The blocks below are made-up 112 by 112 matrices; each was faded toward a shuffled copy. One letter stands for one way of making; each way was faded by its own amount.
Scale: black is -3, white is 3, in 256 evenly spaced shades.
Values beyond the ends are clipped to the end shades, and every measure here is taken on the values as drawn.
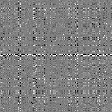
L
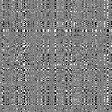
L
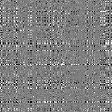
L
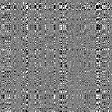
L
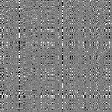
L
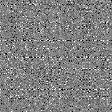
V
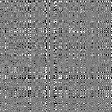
L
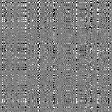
L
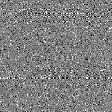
V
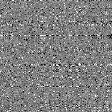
V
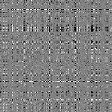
L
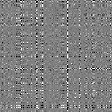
L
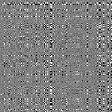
L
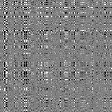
L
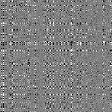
L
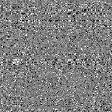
V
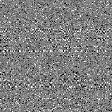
V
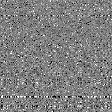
V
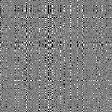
L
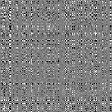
L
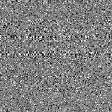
V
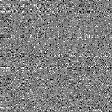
V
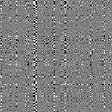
L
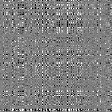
L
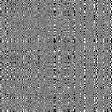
L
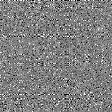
V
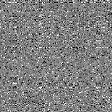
V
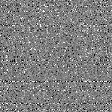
V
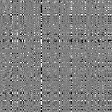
L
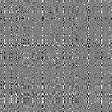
L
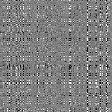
L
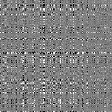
L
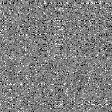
V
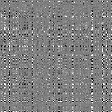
L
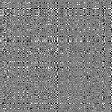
L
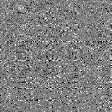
V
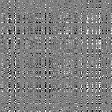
L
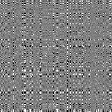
L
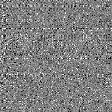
V
